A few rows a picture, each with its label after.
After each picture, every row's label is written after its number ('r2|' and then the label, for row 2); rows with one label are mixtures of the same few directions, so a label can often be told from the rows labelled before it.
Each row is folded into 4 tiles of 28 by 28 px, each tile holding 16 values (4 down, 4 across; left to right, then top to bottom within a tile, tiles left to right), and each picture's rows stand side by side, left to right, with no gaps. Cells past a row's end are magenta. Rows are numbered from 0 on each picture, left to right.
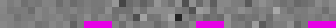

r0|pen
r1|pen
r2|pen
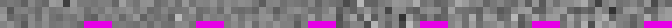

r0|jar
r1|pen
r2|pen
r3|pen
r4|pen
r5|pen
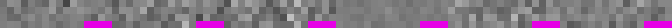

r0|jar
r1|pen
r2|pen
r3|pen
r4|pen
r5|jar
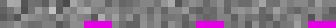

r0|jar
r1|jar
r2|pen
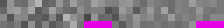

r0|pen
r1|jar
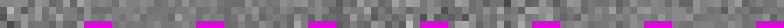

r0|jar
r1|pen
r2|pen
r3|pen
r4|jar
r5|jar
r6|jar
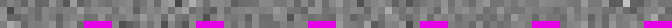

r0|jar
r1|jar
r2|pen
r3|pen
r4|pen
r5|jar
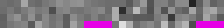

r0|pen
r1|jar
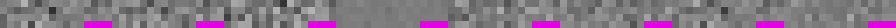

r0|pen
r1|pen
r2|jar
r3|pen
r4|jar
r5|pen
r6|pen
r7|pen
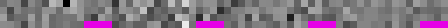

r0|jar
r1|pen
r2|pen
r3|jar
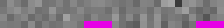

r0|pen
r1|jar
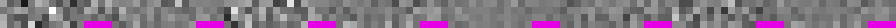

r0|pen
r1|jar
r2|jar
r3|jar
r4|jar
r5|pen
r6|jar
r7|jar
